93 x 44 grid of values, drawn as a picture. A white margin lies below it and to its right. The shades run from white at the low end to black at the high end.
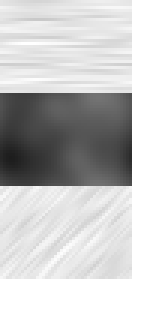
It is made of 3 by 1 panels. Panel 1,1: very low, streaked across, faint in contrast. Panel 2,1: high, smooth. Panel 3,1: very low, slanting up to the right, faint in contrast.
